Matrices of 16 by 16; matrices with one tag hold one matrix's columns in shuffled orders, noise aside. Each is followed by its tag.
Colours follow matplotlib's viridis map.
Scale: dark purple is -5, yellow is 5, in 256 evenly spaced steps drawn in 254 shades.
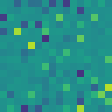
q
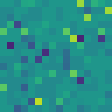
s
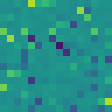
s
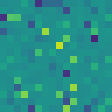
q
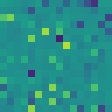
q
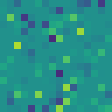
q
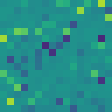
s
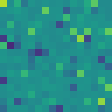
s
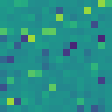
s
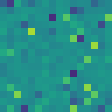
q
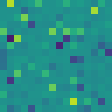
s
